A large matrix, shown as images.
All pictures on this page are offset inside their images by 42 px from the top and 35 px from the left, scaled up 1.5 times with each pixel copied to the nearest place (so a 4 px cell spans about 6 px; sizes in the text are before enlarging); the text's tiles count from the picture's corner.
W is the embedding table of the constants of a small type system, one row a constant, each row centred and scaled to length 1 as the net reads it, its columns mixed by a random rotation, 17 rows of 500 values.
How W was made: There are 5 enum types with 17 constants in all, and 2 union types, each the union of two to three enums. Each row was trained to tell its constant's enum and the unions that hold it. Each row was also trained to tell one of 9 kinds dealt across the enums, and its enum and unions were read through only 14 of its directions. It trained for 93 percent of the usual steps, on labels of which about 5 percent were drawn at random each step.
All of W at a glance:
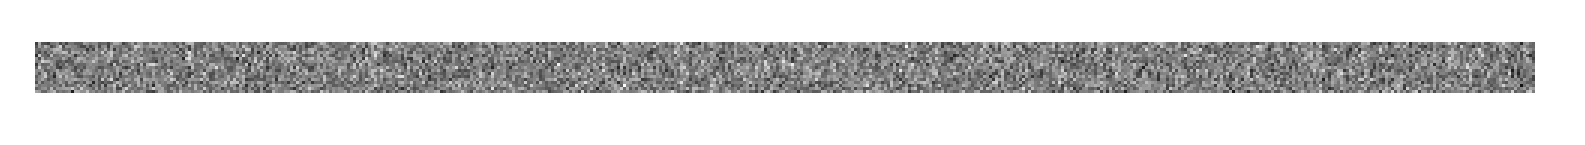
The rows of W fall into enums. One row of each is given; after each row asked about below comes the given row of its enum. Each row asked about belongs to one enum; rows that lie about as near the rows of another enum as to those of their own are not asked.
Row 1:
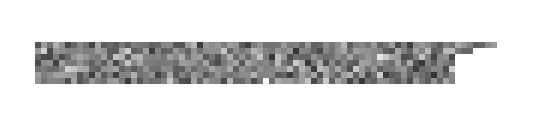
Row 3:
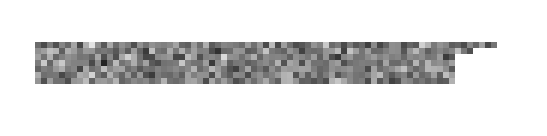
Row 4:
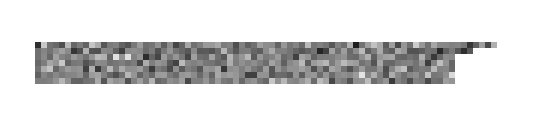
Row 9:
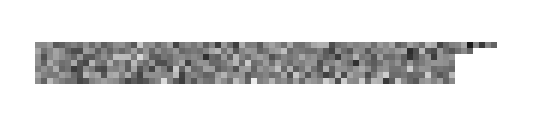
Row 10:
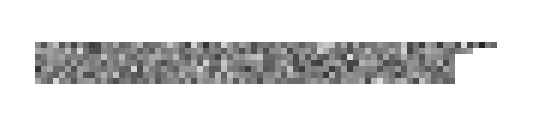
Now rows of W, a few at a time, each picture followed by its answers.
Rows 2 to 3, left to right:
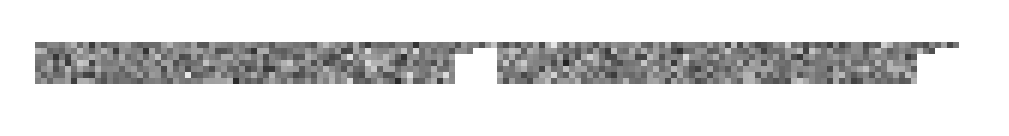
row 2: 10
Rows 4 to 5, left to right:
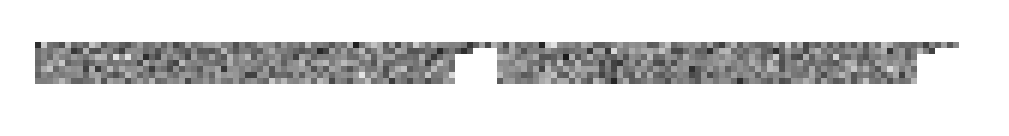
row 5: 3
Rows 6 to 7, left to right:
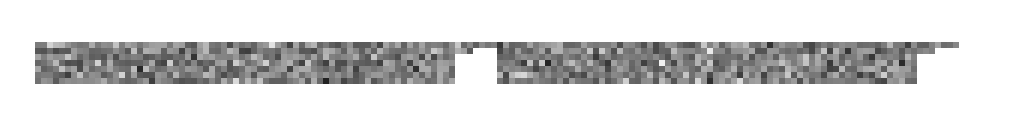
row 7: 9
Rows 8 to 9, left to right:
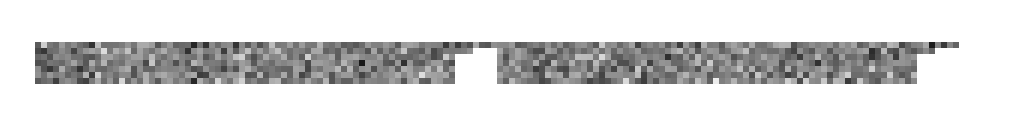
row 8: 9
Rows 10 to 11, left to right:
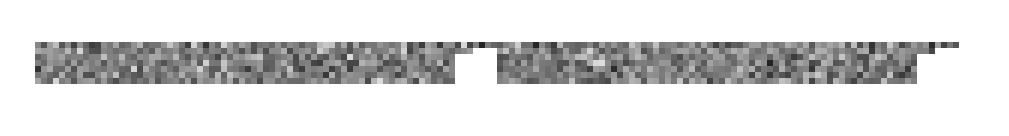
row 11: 1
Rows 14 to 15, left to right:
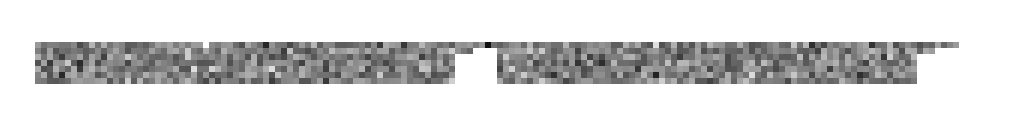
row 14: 3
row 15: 10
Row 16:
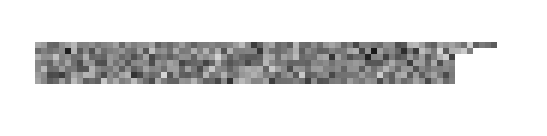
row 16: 3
